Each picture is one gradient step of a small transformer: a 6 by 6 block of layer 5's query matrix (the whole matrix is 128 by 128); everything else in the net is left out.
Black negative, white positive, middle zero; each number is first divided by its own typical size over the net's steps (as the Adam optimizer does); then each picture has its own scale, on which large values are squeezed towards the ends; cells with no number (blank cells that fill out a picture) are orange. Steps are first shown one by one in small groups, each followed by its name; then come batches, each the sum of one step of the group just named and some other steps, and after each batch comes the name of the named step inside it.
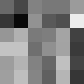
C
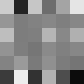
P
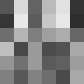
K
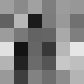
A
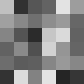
P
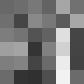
C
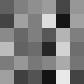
C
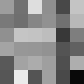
P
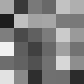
P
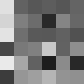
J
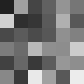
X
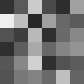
J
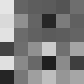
J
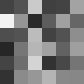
J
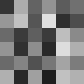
X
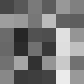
X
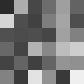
X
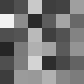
J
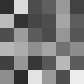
X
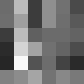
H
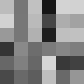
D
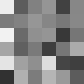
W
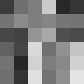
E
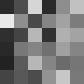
D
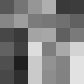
E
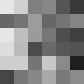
W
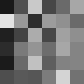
H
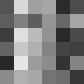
H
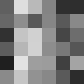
H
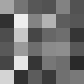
H
